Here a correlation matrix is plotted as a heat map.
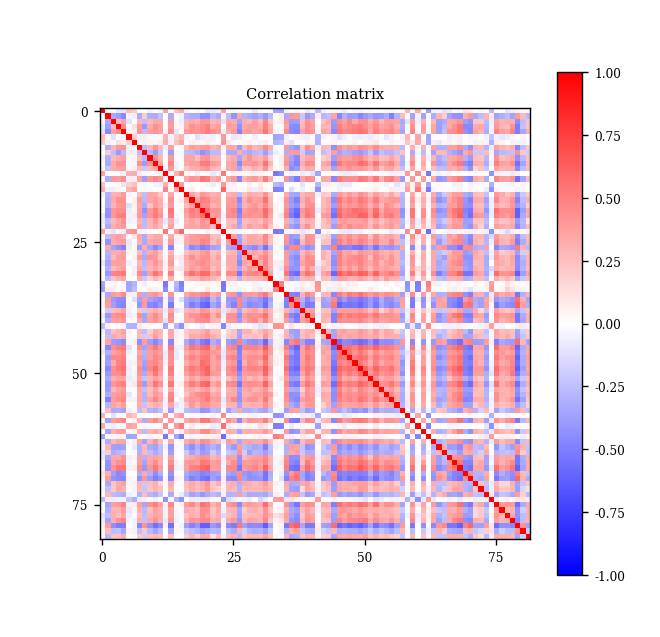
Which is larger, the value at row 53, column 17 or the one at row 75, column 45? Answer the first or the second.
the second
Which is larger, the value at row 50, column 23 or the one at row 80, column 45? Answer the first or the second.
the first
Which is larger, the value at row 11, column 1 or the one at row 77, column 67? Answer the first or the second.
the second
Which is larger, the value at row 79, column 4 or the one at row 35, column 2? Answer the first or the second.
the second
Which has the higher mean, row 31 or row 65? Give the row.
31
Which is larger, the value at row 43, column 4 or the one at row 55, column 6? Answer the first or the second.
the first
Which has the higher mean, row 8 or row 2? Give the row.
2
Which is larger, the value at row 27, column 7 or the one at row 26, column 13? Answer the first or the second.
the first
